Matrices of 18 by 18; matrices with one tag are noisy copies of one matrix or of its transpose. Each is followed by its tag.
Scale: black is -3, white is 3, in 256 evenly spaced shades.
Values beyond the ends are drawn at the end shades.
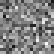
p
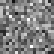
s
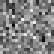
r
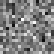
r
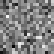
p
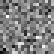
p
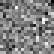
p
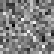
r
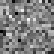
s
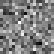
r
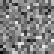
p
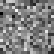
s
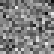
p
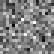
r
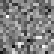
p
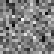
r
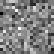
s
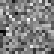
s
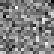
p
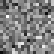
p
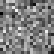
s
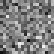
p
